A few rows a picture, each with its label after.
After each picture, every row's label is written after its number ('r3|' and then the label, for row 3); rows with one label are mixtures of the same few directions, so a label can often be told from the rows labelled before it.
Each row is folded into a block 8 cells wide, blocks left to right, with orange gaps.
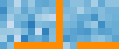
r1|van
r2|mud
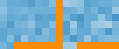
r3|van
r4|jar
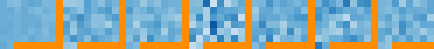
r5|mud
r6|jar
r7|van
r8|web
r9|van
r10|mud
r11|web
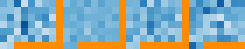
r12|web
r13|web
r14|web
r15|mud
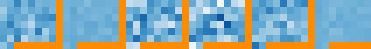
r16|van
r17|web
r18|jar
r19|mud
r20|mud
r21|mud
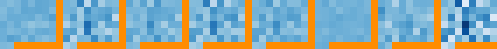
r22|jar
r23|web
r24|web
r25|web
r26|web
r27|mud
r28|van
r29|web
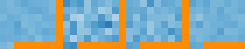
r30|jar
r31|jar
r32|web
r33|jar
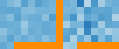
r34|web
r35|web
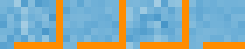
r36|web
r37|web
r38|mud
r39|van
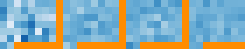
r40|van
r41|mud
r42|mud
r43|van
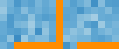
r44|van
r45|mud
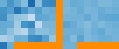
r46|mud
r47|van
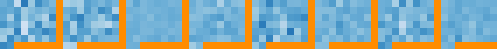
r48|web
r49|jar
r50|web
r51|mud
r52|van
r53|web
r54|web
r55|van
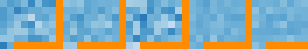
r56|mud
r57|jar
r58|jar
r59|van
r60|mud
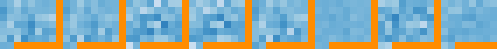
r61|van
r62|van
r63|mud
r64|mud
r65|van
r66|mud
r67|jar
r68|mud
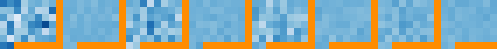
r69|jar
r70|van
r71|web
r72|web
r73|van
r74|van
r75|web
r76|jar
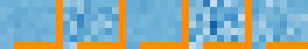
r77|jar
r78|jar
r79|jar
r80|web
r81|van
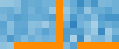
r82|jar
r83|van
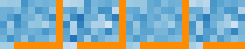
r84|jar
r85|jar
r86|jar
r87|jar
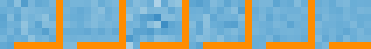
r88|web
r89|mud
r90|mud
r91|jar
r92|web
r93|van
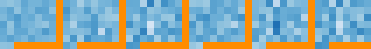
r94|jar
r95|van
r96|web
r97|jar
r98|web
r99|web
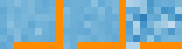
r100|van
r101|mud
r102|jar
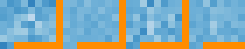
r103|mud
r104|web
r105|web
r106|web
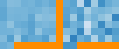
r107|van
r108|web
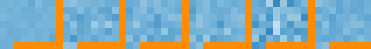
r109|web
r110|jar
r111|van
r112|van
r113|web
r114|jar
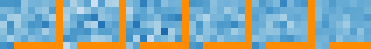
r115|jar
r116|mud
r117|van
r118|jar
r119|mud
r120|van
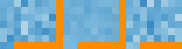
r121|web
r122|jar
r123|web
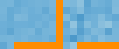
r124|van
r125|jar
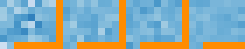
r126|mud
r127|van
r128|mud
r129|jar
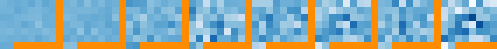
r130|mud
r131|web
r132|jar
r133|van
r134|jar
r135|mud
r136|web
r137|mud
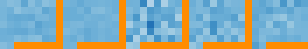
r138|mud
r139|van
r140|web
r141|web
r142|mud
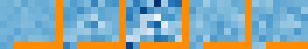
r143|web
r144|mud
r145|mud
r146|van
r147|jar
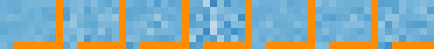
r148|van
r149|van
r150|mud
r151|web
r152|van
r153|jar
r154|jar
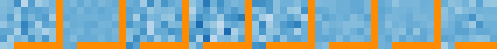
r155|web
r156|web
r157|web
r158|van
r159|jar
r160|jar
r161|van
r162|mud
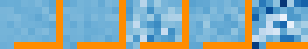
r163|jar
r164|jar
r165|van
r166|jar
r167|mud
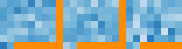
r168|mud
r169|mud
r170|van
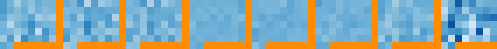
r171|van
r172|web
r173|web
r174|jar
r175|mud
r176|jar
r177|van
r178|van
